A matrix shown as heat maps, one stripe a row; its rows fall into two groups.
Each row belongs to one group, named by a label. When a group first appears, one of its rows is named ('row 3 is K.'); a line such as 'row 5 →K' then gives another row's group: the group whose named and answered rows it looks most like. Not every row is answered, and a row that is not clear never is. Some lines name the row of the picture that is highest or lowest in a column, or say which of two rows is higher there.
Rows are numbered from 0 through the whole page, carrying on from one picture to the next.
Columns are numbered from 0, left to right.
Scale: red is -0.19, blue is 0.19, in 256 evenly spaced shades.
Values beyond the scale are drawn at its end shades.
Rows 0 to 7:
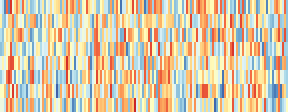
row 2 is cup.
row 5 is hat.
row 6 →hat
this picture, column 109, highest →2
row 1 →hat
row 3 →hat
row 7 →hat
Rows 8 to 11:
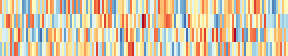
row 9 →hat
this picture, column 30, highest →11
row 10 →cup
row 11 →cup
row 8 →hat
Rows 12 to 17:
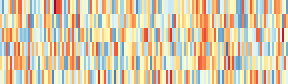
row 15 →cup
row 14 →hat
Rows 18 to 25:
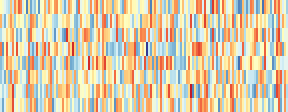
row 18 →cup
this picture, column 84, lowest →24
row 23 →cup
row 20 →hat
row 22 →hat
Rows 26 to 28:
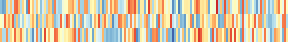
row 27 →hat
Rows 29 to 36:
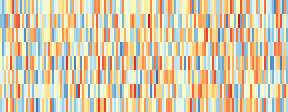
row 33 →hat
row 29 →hat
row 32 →cup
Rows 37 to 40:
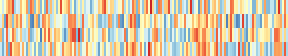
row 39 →cup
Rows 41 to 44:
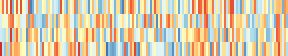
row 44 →cup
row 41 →cup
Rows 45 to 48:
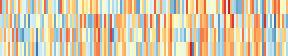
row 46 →hat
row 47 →hat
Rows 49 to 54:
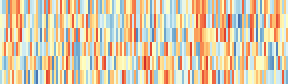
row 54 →hat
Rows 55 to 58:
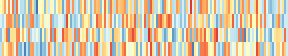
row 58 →hat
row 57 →cup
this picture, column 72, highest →57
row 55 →hat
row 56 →hat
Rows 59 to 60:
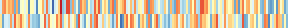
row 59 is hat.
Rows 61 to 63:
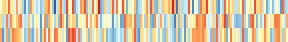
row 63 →cup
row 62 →cup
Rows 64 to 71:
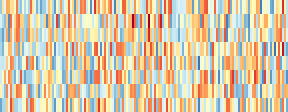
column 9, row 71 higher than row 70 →Yes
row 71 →hat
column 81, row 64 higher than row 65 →No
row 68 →hat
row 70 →cup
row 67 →hat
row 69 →hat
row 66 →cup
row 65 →cup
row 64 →hat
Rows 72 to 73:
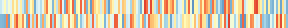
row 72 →hat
